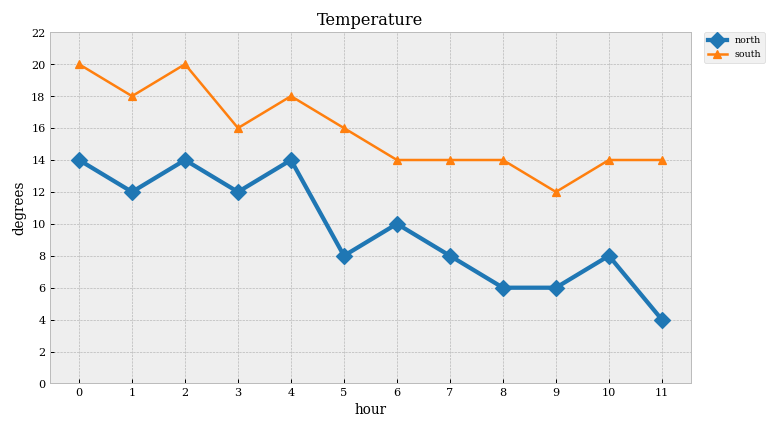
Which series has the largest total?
south
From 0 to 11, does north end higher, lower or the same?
lower
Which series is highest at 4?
south
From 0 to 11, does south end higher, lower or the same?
lower
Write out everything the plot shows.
Title: Temperature
x-axis: hour, ticks 0 1 2 3 4 5 6 7 8 9 10 11
y-axis: degrees, ticks 0 2 4 6 8 10 12 14 16 18 20 22
Legend: north, south
Values:
north: 14 12 14 12 14 8 10 8 6 6 8 4
south: 20 18 20 16 18 16 14 14 14 12 14 14
